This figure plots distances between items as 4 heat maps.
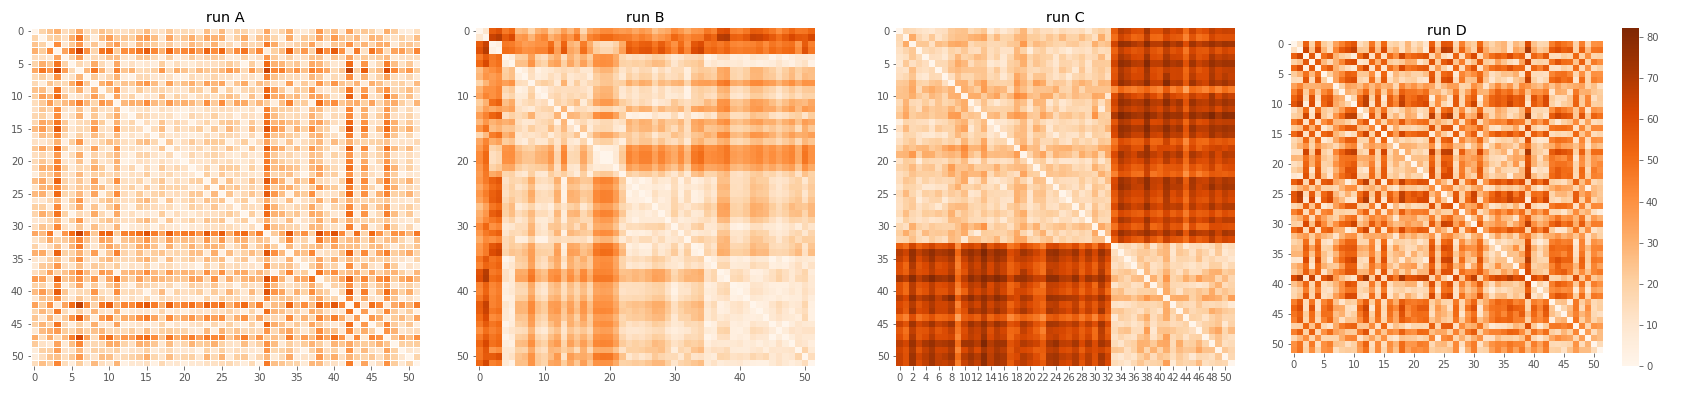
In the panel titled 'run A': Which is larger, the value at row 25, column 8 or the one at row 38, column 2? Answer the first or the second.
the first
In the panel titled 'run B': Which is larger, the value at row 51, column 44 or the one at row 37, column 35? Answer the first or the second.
the second
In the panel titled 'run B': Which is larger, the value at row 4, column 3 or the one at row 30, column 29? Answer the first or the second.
the first
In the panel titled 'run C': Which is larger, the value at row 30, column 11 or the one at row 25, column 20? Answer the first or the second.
the first
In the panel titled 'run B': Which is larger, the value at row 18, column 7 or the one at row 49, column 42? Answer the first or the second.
the first
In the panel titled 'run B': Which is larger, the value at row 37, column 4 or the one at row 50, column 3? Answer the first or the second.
the second
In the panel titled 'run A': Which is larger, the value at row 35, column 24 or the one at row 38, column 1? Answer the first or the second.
the second
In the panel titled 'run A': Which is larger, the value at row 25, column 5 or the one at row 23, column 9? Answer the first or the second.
the first
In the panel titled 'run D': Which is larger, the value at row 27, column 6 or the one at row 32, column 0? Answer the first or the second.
the second
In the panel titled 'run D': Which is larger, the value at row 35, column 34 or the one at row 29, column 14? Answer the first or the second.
the second
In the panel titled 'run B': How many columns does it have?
52
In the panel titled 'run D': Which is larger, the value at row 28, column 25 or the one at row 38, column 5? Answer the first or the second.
the first
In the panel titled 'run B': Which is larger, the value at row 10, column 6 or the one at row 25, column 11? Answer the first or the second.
the second
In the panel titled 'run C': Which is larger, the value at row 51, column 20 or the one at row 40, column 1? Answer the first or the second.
the first
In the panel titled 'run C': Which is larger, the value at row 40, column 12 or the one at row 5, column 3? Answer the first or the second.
the first
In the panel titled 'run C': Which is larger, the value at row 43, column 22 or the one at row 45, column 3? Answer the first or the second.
the second
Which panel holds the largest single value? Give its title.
run C
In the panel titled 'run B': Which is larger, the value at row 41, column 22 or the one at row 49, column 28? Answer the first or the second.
the second
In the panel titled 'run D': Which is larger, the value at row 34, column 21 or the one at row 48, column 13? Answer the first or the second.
the first
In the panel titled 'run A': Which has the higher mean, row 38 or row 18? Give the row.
38
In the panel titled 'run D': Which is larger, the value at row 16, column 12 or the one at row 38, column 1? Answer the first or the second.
the second
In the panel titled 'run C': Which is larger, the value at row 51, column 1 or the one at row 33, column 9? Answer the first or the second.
the first
